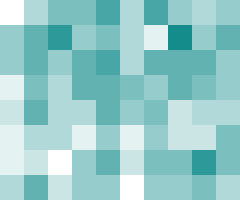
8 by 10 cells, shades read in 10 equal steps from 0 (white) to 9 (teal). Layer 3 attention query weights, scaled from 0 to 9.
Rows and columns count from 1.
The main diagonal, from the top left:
0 6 4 6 6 1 5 4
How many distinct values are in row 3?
4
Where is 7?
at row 1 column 5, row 1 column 7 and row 3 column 5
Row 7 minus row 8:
-2 -4 -2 0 2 2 1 1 3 2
